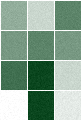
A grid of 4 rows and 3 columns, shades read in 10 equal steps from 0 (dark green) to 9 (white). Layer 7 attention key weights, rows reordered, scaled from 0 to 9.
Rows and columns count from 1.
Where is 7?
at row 1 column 2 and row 3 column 3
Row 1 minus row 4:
-4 7 -5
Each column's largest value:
9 7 8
